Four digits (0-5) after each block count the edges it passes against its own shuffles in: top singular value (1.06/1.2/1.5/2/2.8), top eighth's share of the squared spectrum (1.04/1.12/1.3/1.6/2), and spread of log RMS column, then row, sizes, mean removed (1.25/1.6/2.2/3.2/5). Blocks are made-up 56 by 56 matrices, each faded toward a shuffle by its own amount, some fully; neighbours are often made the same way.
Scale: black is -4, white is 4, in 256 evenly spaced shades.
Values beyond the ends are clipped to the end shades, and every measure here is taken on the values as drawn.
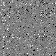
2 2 0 1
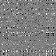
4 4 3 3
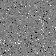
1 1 0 0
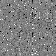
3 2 1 0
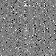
3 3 1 0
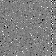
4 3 1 1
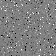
0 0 0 0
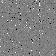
2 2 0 0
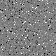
0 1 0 0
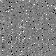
3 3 1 0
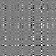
4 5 3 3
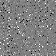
3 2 1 0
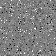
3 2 1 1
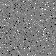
1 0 0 0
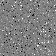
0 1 0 0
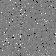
2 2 0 0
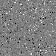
0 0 0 0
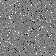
0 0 0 0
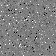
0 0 0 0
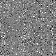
1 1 2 0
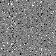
1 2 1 0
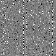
2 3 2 0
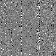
2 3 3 0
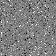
1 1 1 0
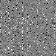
2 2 2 0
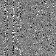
2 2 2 0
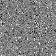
1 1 2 0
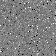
1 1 1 0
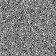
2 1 0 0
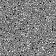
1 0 0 0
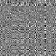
4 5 3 3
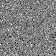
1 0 0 0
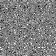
3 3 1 1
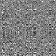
4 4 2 2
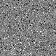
2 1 0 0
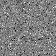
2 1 0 0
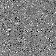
1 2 0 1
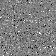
1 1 0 1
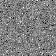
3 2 1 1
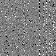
2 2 2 0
